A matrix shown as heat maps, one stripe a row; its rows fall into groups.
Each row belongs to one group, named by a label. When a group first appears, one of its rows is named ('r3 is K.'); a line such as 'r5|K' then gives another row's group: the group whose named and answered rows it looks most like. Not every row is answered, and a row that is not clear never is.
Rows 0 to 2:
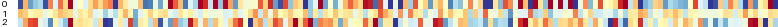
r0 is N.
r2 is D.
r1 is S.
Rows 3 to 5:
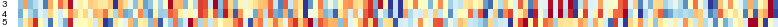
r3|N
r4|N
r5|D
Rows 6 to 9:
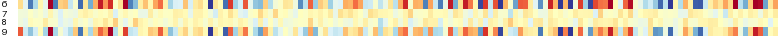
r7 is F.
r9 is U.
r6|U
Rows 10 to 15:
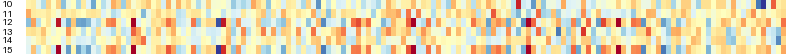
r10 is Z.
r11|S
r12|U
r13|S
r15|U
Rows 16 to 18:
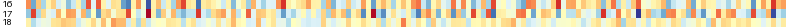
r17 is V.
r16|F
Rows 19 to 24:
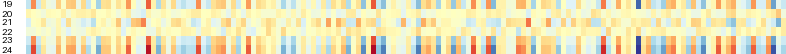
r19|V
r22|F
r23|V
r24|V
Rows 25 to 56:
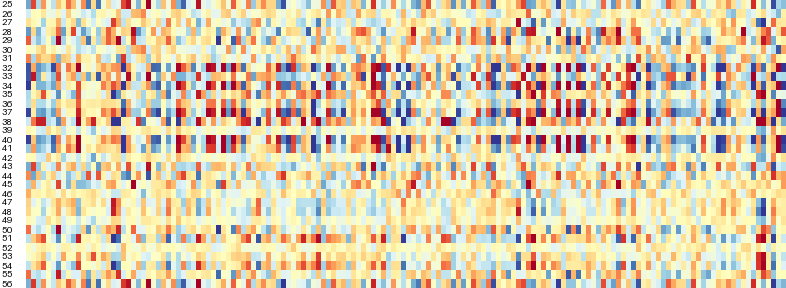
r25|V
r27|Z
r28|U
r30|S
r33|V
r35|D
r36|N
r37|N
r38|D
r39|Z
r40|N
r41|N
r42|Z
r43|V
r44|F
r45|U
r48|Z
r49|Z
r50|U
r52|F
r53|D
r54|D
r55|U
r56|V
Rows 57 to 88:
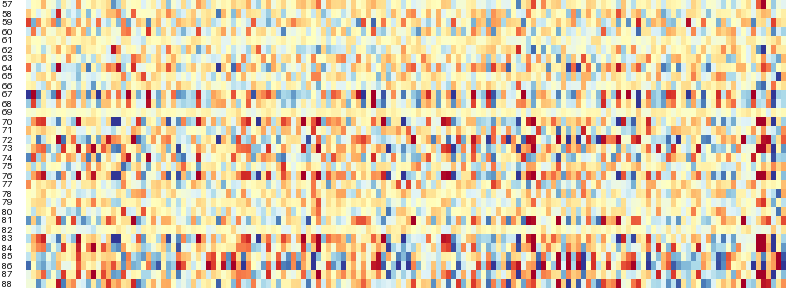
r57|D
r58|U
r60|V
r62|Z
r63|S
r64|U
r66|Z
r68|V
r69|F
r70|D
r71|S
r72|U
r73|D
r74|V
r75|F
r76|D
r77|S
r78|S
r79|D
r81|U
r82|Z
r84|D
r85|N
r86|N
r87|D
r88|U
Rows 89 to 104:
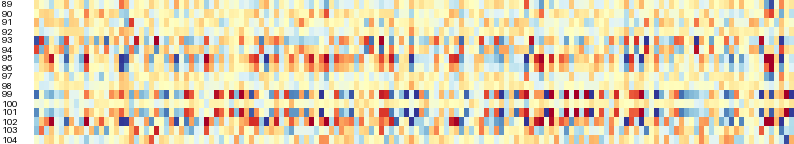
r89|Z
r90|D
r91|F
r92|Z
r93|V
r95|D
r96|D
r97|Z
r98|Z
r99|N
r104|S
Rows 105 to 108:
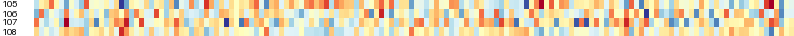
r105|D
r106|V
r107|U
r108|Z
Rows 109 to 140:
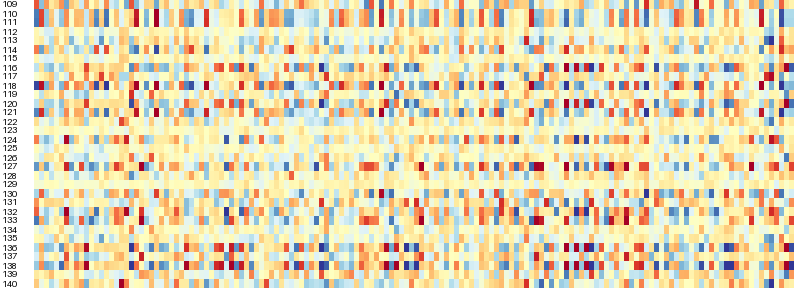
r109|F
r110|V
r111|V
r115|Z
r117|D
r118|V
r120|N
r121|V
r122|Z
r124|U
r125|Z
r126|S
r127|U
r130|V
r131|S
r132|U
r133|U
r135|Z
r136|N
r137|U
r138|N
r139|S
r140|Z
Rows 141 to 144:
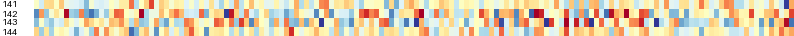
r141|S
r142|U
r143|N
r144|F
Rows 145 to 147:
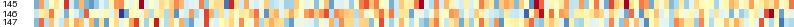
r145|U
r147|V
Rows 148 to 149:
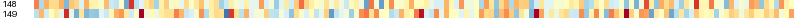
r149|U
